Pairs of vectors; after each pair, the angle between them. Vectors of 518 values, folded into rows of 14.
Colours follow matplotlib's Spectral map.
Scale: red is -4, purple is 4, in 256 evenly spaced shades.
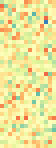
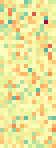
nearly opposite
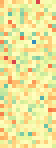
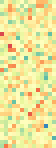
orthogonal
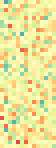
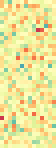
partly aligned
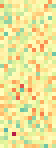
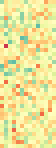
partly aligned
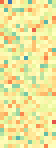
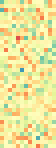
partly opposed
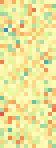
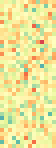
partly opposed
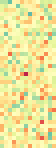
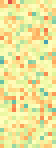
partly opposed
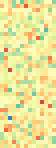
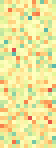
partly aligned
